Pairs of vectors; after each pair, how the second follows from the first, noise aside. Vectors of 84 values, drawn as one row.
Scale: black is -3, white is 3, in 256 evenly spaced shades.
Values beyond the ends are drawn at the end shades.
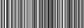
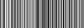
sign-scrambled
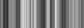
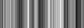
reversed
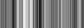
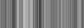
shrunk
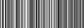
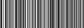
sign-scrambled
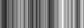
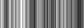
reversed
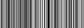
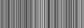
shrunk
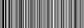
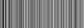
shrunk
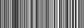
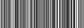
sign-scrambled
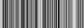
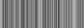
shrunk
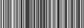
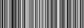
negated
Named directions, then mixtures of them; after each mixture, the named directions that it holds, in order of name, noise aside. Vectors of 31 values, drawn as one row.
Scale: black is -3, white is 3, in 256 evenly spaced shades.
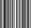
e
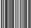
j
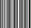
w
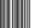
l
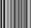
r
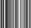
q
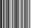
l, q, r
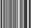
j, r, w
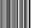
j, l, w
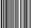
j, q, r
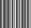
e, l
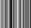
l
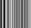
e, l, r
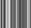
j, q, r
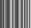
l, q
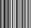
e, l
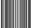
j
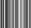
q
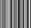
j, l, w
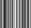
e
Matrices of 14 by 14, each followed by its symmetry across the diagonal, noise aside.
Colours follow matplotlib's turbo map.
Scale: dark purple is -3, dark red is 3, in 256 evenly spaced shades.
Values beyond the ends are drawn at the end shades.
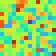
neither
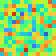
symmetric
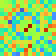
symmetric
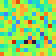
neither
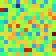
neither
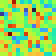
antisymmetric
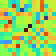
antisymmetric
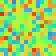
antisymmetric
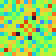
symmetric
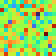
neither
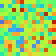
neither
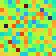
antisymmetric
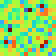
symmetric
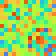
symmetric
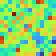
symmetric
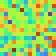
antisymmetric
